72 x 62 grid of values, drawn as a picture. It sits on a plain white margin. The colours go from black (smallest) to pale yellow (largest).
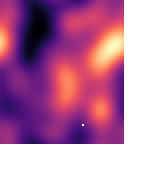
The bottom left is the smoothest part. No regular stripes run through it. One lone cell stands out, far higher than its neighbours.
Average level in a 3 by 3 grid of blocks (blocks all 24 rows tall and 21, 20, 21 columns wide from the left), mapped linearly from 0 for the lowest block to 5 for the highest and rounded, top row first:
0 0 5 / 0 4 5 / 0 2 3
